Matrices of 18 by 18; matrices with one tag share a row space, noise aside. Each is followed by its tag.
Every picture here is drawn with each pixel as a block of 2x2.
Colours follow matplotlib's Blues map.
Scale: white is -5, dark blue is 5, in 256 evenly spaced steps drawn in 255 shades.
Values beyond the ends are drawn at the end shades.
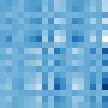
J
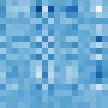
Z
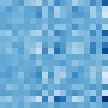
J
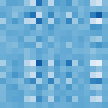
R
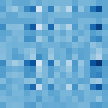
R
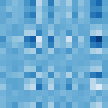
R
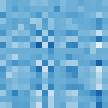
Z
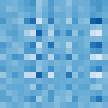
R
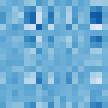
R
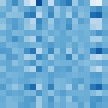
R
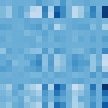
J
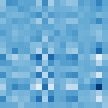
Z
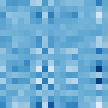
Z
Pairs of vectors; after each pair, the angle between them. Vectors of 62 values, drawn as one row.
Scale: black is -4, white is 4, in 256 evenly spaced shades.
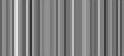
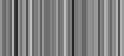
nearly opposite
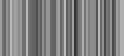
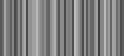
nearly opposite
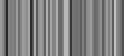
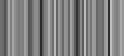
orthogonal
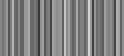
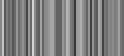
orthogonal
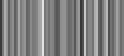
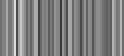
orthogonal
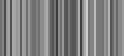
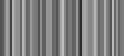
partly aligned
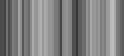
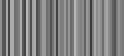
orthogonal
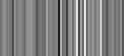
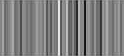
nearly opposite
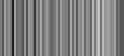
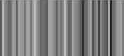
partly opposed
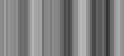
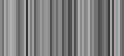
partly aligned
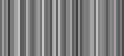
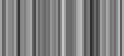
partly opposed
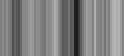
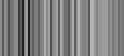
orthogonal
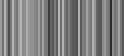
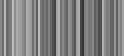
partly aligned
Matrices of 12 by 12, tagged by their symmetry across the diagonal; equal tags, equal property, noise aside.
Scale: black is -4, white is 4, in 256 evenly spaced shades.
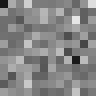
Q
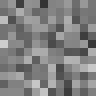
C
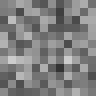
C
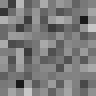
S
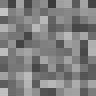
C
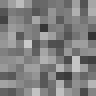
C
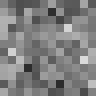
C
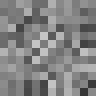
S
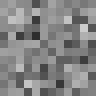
S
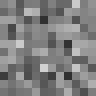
C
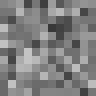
C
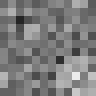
S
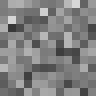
Q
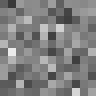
Q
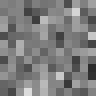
Q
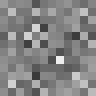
S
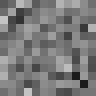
S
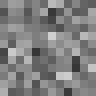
C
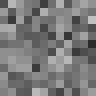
Q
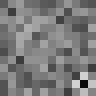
S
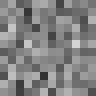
Q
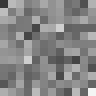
S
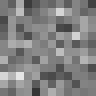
Q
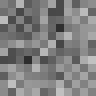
S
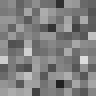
C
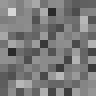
S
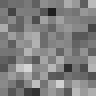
Q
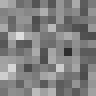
Q
